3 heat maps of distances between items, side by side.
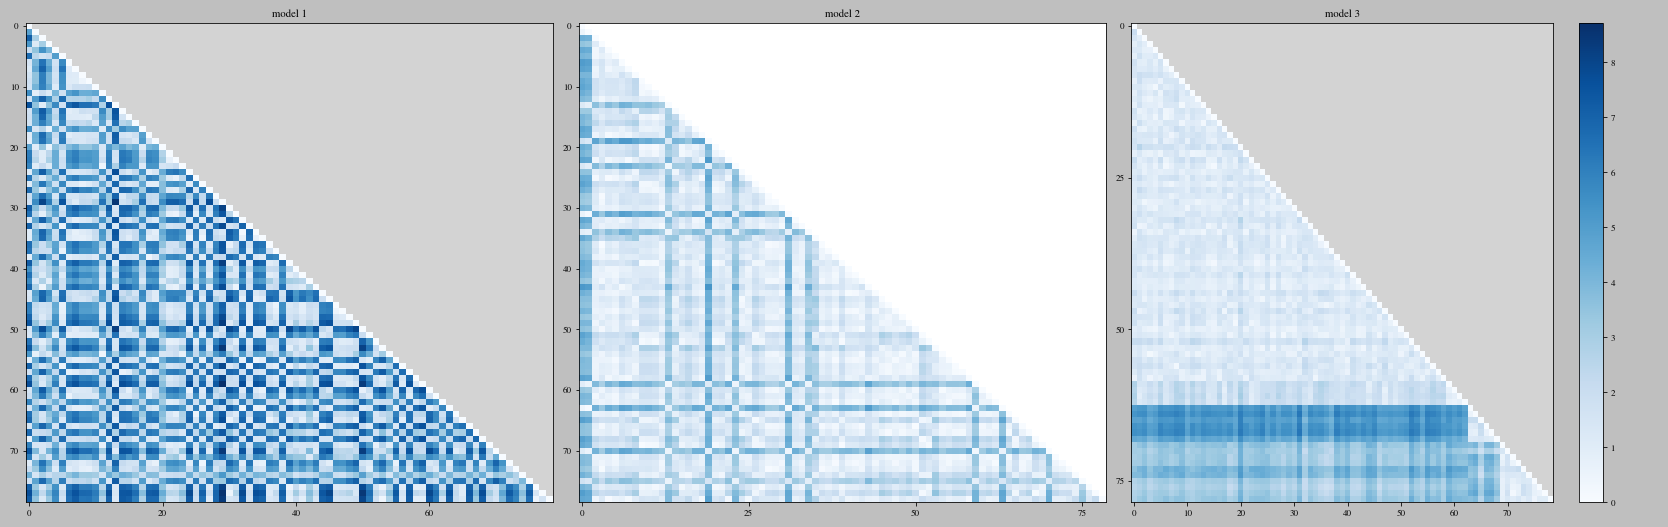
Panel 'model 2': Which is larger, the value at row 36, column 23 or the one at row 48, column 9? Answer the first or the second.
the first
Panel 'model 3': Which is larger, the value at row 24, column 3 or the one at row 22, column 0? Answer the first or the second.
the second
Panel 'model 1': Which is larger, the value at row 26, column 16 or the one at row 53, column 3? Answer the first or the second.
the second
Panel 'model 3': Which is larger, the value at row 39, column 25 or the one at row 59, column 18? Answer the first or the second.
the second
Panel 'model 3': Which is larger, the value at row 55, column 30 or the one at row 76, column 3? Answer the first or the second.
the second
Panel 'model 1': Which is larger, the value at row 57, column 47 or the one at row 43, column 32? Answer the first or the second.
the second
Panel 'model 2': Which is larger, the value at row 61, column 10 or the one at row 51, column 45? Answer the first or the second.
the second
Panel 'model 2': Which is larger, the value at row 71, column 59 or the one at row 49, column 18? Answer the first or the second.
the first
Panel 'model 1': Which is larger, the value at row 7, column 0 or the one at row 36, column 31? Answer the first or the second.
the second
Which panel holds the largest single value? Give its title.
model 1
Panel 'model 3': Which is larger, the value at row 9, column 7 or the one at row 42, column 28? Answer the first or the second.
the first
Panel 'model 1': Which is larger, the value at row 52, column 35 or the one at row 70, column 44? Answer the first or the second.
the second
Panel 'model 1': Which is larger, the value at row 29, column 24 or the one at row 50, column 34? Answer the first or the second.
the first
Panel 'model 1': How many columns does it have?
79
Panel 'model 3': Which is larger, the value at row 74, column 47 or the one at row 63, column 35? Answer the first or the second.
the second
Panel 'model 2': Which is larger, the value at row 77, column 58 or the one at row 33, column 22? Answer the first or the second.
the first
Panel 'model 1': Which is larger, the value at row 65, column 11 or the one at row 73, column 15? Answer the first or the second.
the first
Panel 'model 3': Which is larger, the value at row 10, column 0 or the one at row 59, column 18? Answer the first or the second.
the second
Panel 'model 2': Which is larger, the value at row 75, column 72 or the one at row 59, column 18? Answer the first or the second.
the second
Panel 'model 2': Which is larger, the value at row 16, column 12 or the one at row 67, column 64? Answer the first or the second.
the first
